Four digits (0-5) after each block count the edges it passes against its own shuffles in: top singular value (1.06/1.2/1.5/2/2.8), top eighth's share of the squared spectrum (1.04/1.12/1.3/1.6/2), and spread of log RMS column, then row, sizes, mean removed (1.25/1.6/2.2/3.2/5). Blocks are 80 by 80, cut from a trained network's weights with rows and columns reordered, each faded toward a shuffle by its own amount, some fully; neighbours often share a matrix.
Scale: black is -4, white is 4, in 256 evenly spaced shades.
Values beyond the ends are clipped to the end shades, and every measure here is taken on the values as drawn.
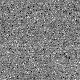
1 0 0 0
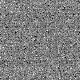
2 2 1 0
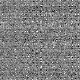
3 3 3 1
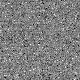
1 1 0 0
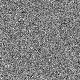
0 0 0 0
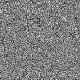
3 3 2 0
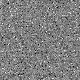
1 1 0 0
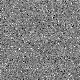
1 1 1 0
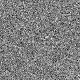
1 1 0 0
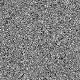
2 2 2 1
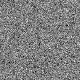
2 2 1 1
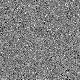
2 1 0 0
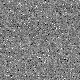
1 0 0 0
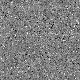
0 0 0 0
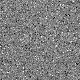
0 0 0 0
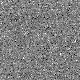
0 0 0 0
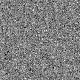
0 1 0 0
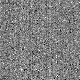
2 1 0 1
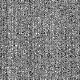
3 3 0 2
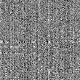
3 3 0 2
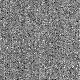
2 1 0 0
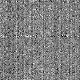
3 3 1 3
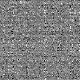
3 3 3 1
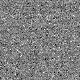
1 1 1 0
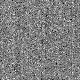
1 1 0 0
